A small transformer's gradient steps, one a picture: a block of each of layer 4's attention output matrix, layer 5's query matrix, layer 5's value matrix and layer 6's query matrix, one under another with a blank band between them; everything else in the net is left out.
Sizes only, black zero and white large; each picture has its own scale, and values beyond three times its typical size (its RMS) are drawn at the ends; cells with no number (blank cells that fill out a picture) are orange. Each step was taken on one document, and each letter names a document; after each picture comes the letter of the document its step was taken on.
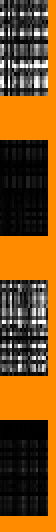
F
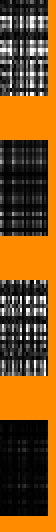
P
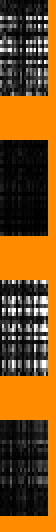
P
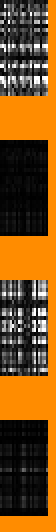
F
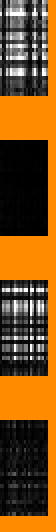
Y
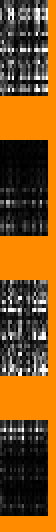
F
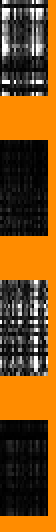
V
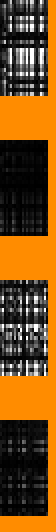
P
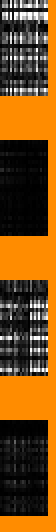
Y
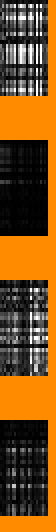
Y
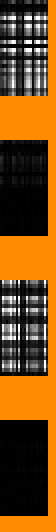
P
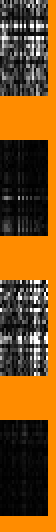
V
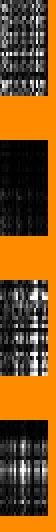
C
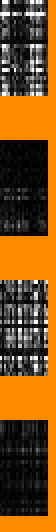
V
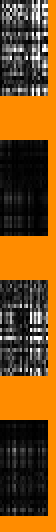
Y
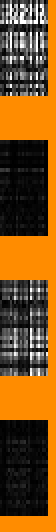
Y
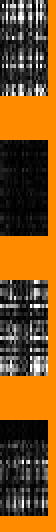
Y
